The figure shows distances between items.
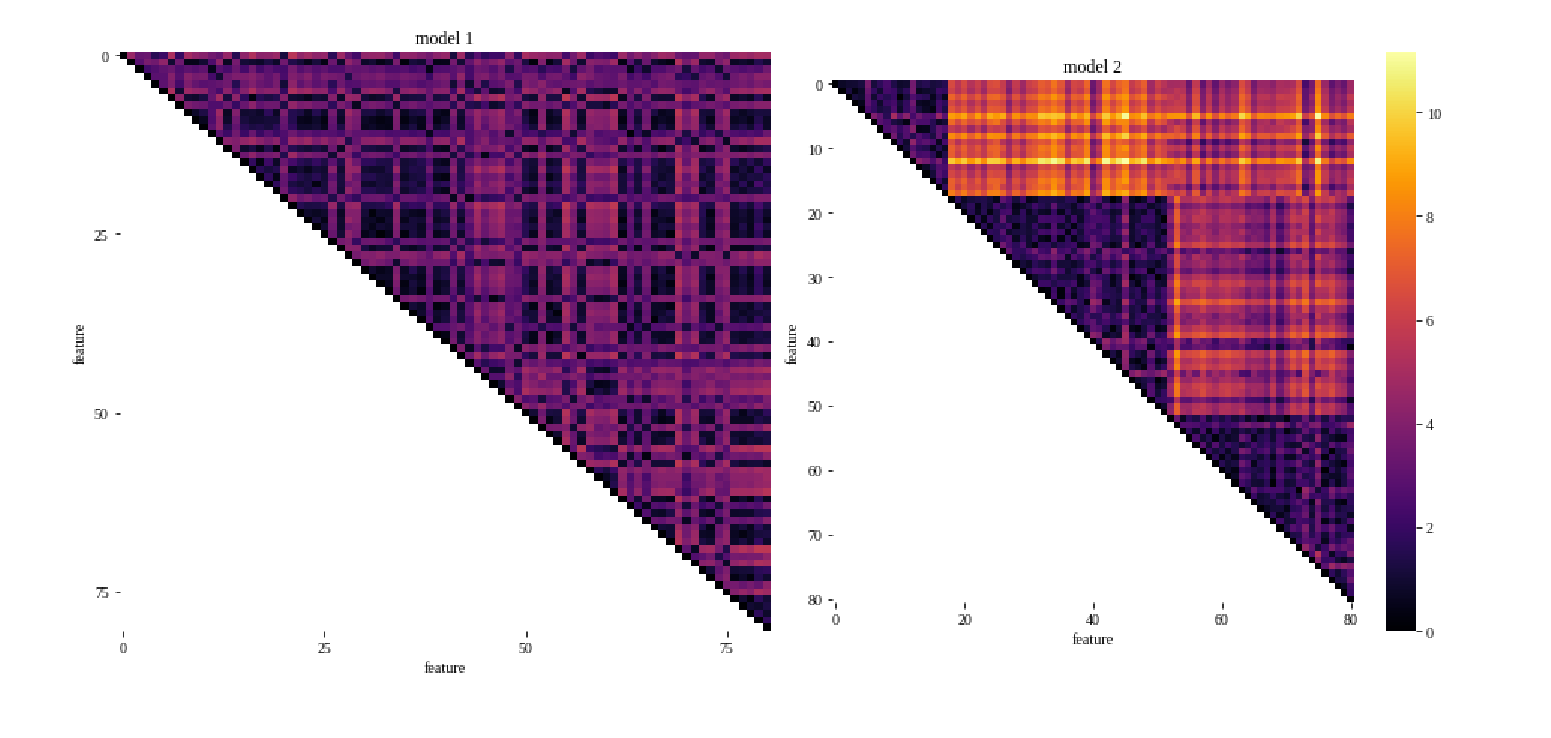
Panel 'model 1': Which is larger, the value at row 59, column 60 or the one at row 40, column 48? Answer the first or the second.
the second
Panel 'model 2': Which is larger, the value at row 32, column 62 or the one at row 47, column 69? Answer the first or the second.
the first
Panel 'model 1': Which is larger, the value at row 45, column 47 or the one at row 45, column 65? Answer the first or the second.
the second
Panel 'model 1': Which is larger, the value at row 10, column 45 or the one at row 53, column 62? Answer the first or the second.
the first
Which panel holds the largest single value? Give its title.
model 2
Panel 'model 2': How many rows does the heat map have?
81
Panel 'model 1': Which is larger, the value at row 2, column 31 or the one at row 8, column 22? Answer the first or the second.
the first
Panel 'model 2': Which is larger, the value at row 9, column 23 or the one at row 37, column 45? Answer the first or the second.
the first
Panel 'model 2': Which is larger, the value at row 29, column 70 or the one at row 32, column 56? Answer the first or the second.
the second
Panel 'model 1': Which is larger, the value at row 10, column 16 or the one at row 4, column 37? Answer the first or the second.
the second
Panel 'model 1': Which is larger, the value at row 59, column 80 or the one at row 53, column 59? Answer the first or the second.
the first
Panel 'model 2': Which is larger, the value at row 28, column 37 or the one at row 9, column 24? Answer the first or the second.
the second
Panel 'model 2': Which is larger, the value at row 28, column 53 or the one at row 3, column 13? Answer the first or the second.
the first
